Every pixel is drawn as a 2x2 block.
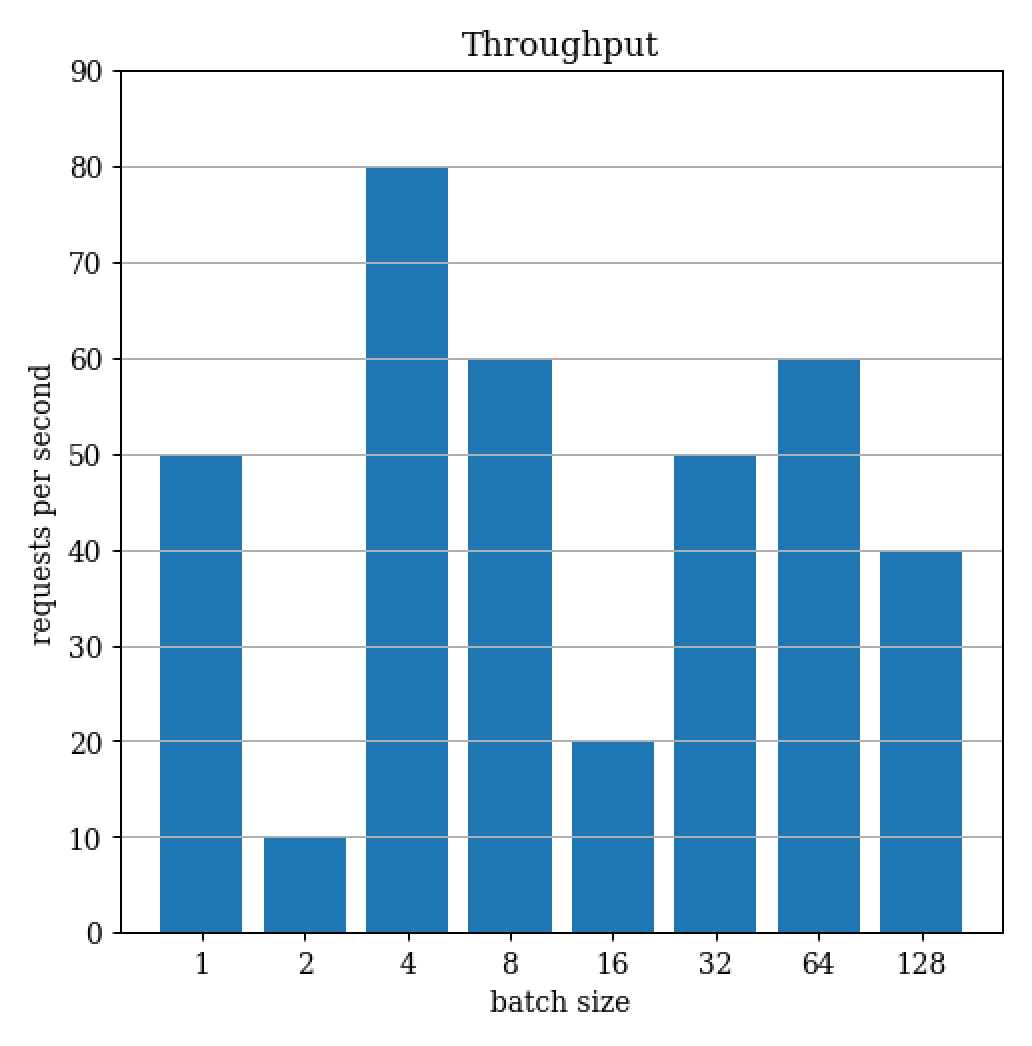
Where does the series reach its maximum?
4
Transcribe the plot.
Title: Throughput
x-axis: batch size, ticks 1 2 4 8 16 32 64 128
y-axis: requests per second, ticks 0 10 20 30 40 50 60 70 80 90
Values:
50 10 80 60 20 50 60 40
